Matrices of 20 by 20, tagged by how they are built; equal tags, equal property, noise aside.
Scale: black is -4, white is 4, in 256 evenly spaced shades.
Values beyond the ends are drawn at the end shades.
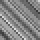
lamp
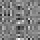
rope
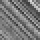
lamp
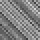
lamp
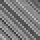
lamp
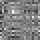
rope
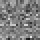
rope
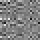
rope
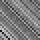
lamp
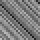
lamp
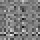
rope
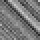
lamp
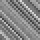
lamp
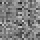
rope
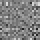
rope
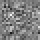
rope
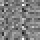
rope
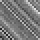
lamp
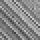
lamp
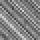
lamp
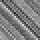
lamp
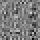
rope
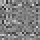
rope
